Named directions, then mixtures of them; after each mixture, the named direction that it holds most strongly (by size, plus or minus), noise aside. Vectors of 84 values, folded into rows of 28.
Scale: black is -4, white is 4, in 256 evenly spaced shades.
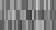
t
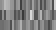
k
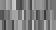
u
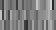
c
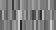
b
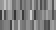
k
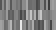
t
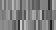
b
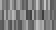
t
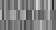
t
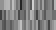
k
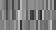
b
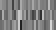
b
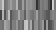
c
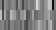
c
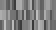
u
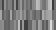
c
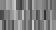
u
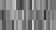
u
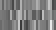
b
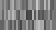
t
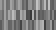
t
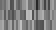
t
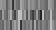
b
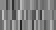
b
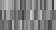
k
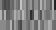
k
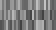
t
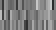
c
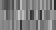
k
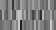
b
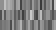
k
